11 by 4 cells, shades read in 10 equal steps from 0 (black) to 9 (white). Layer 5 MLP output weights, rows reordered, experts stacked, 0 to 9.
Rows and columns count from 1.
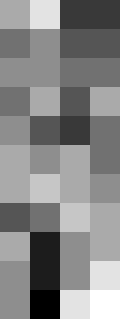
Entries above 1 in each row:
4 4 4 4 4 4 4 4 3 3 3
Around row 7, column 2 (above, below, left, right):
5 4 6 6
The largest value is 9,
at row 11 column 4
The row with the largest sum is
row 7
